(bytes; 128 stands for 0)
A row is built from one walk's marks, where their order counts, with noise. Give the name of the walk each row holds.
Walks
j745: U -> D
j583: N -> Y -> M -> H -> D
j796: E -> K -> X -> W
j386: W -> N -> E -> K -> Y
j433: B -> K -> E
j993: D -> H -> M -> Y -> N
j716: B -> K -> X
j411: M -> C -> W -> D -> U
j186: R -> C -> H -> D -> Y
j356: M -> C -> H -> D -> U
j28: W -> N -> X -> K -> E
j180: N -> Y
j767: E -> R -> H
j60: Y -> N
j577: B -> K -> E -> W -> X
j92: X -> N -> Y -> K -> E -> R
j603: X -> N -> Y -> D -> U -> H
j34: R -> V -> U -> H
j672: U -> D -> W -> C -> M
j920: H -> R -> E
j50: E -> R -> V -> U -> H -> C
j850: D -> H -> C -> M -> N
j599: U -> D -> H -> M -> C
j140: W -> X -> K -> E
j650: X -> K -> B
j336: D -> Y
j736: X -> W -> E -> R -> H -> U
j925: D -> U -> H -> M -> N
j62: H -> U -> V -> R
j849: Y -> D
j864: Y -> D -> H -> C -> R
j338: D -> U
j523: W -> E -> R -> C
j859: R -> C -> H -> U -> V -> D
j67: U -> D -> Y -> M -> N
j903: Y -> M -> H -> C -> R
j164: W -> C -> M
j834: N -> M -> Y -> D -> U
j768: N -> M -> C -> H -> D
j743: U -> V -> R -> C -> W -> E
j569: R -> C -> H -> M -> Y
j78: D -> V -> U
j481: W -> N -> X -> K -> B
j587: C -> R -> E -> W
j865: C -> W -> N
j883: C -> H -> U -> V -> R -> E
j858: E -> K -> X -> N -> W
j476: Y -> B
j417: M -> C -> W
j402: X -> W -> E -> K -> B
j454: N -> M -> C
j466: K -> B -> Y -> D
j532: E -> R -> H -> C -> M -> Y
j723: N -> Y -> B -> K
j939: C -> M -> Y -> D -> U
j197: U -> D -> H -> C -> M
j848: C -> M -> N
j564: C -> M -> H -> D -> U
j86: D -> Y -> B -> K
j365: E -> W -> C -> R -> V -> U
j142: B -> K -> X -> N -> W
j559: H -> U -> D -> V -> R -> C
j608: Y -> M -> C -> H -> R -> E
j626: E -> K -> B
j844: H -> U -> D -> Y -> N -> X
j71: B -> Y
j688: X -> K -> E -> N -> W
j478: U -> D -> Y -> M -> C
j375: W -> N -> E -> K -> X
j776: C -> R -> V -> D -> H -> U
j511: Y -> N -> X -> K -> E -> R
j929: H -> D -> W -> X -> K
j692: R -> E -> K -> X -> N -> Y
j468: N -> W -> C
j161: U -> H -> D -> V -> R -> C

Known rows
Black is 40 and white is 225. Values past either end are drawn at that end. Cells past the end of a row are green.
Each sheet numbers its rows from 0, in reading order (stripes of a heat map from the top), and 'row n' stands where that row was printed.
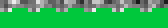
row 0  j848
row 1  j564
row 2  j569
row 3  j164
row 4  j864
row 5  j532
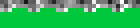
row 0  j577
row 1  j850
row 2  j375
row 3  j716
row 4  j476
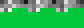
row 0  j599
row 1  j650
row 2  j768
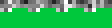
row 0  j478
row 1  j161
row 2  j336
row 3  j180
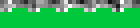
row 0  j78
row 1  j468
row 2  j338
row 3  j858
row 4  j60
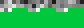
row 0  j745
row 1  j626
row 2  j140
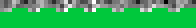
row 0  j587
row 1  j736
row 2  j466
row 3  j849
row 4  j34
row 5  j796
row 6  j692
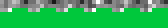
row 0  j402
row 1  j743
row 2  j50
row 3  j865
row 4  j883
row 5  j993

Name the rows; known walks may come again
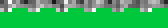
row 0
j67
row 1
j688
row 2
j583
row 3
j402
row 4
j186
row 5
j481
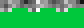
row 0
j608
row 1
j603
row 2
j864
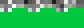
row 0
j716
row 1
j142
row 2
j834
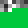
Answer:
j476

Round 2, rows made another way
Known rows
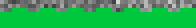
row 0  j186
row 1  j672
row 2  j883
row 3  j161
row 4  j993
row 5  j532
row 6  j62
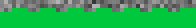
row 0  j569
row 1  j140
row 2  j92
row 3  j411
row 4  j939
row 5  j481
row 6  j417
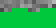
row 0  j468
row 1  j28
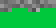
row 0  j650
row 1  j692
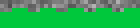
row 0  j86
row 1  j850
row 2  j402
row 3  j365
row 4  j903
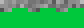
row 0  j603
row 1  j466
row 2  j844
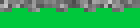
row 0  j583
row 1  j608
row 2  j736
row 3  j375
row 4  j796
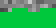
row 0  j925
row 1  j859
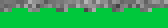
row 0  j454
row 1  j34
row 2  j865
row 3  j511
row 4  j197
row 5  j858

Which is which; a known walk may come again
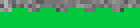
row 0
j532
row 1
j336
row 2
j468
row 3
j626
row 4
j849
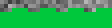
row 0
j356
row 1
j402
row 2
j723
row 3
j511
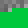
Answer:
j848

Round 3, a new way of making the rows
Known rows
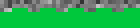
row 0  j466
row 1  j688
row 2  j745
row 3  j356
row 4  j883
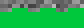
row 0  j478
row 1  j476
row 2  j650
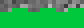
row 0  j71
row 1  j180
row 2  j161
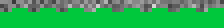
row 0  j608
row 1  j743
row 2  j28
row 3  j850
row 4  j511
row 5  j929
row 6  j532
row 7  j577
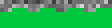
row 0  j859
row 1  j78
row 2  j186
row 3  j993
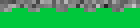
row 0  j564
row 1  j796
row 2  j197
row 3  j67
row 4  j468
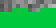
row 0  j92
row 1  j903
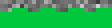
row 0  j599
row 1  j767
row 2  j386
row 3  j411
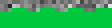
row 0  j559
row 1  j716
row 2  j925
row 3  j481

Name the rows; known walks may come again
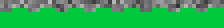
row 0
j375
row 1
j583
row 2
j608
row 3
j78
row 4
j672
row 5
j92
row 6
j50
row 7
j365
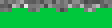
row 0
j481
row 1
j336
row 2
j28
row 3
j939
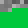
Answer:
j768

